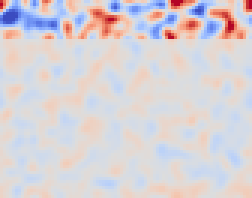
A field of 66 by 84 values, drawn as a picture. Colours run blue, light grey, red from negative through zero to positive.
The bottom part is calmer, past a seam about 20% of the way down. The ninth with the highest average is the top right. The field is mottled with small blotches. No lone cell stands out from its neighbours. Neither half mirrors the other. A few values lie far out on both sides of the bulk. No regular stripes run through it. The top left is the ninth with the lowest average.
